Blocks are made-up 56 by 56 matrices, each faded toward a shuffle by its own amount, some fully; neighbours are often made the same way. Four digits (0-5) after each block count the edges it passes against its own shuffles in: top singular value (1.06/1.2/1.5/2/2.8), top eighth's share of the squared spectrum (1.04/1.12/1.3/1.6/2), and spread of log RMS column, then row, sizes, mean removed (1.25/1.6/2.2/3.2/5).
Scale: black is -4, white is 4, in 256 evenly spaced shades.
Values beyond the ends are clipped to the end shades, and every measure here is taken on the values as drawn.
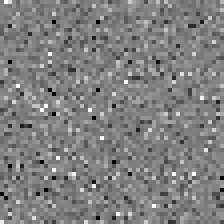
0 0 0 0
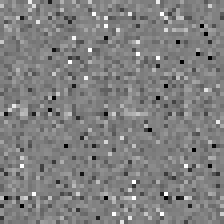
3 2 0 1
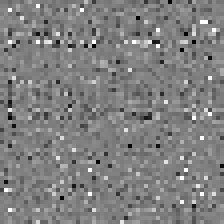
3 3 1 1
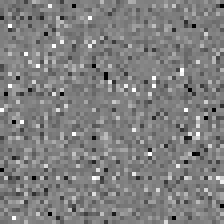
3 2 1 1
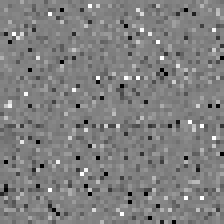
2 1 0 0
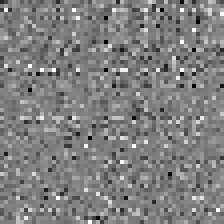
4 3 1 2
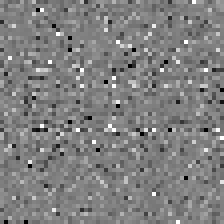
3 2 0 1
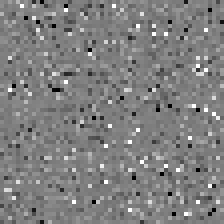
2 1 0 0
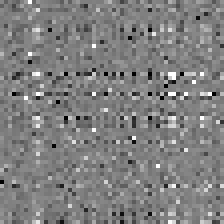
4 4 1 2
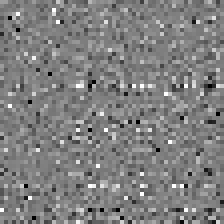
4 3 1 2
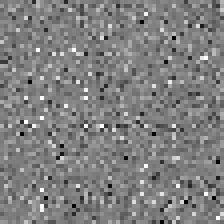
2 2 0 1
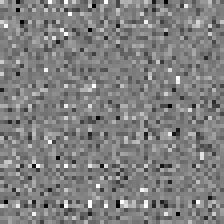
4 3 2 2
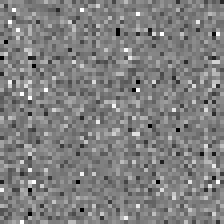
1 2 1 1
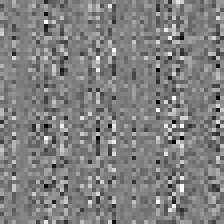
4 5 4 1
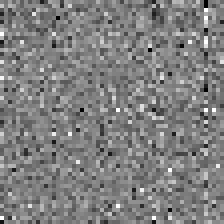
3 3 2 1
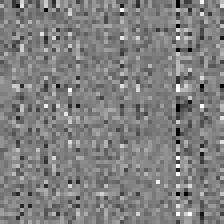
4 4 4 2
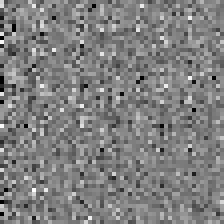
3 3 3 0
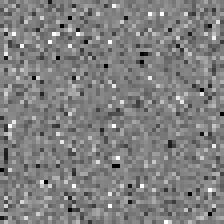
2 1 0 0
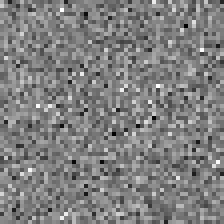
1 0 0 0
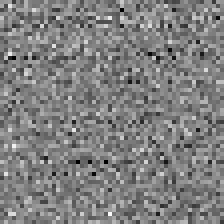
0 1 0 2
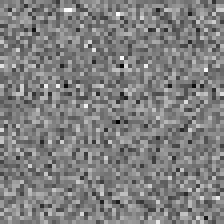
0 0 0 2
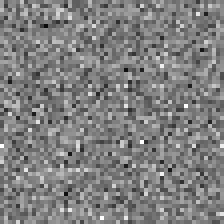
0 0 0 0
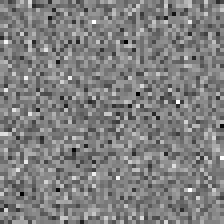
0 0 0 1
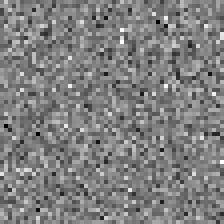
0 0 0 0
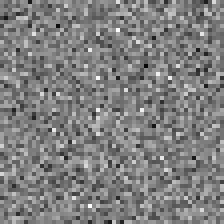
0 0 0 0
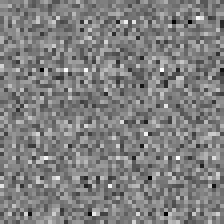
0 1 0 2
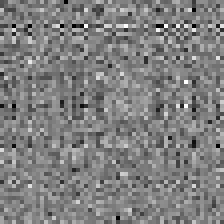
4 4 3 2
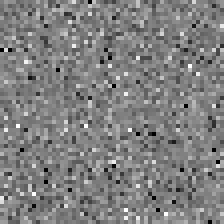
2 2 0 0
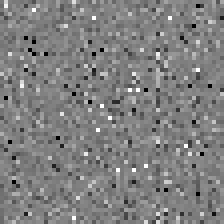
2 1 0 0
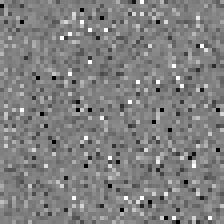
0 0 0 0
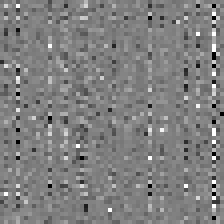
4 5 3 1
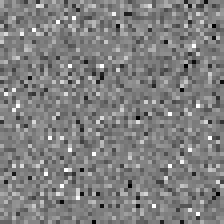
2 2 0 0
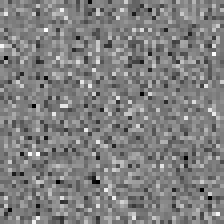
3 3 1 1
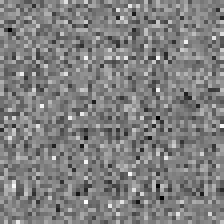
4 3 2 1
